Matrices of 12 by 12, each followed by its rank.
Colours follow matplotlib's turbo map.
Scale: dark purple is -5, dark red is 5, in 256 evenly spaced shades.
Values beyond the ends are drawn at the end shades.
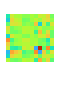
two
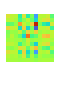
two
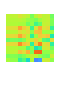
two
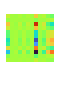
one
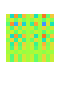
one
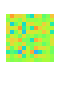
two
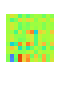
two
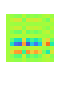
one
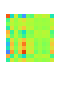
one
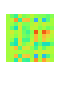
two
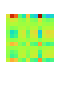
one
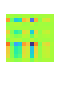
one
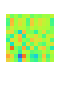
two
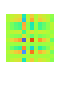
one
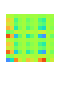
one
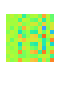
two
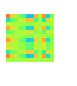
one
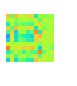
two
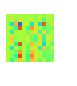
two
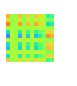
one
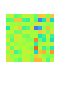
two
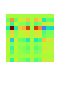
one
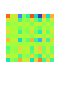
one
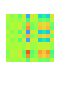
one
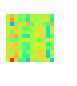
two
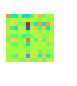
two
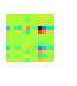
one
